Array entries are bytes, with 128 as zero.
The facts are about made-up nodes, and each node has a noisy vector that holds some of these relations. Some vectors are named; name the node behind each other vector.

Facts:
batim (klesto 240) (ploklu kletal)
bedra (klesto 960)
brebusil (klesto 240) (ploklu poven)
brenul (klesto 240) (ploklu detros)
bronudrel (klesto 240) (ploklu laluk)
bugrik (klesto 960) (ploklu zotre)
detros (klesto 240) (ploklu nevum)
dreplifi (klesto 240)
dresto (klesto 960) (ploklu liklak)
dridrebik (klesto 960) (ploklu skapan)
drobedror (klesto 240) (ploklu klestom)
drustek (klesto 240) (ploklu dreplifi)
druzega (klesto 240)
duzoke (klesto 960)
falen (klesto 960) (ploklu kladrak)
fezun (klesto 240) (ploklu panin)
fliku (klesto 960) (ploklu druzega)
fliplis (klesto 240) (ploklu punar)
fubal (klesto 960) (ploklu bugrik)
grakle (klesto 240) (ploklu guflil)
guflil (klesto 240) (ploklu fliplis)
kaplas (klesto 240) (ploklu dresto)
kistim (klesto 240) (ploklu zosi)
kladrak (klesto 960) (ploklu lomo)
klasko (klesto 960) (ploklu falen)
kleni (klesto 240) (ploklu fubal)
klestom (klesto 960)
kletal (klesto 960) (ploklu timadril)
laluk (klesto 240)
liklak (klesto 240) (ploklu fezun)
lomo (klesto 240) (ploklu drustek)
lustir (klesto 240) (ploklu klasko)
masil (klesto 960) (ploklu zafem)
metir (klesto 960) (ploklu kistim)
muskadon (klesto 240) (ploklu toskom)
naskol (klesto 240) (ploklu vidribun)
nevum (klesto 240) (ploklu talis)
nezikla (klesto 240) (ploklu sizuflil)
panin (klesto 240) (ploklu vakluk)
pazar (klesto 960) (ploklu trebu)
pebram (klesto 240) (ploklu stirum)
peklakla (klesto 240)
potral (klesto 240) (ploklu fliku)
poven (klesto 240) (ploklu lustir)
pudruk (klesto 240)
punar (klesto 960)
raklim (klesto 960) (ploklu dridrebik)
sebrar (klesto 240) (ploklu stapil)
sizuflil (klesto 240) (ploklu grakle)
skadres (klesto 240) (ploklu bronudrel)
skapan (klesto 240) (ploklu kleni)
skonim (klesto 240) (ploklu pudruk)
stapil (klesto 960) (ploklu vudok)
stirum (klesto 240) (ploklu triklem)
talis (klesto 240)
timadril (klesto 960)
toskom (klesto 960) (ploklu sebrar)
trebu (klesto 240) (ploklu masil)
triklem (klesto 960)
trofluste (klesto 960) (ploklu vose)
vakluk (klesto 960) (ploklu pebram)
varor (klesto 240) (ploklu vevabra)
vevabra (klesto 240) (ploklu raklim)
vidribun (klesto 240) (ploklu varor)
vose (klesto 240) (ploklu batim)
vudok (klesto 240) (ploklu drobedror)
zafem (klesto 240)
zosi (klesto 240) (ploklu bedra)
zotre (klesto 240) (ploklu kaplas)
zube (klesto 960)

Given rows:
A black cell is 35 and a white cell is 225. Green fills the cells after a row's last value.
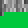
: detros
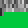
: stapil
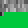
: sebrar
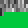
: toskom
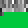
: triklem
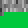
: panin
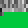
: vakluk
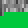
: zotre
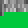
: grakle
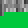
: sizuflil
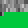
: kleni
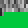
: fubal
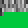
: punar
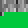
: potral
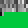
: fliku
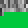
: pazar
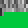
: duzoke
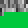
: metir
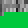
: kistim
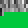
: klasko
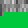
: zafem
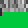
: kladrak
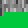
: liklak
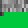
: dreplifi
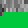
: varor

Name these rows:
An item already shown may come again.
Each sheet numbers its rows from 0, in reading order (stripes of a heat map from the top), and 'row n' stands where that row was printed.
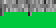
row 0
kaplas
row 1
druzega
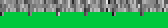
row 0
skapan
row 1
laluk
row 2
brebusil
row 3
skonim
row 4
raklim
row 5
drustek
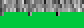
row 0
brenul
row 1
potral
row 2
dridrebik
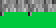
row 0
vose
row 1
skapan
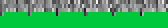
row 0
skadres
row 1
nezikla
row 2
timadril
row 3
triklem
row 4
muskadon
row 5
trofluste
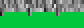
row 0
raklim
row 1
metir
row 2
kaplas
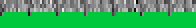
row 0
vidribun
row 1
klestom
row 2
drobedror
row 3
trebu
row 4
pudruk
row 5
skapan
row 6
nezikla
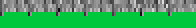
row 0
peklakla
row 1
skapan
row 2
naskol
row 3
bronudrel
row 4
drustek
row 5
fliku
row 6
batim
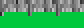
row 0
potral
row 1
sizuflil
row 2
sizuflil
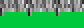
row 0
masil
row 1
bugrik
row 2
bedra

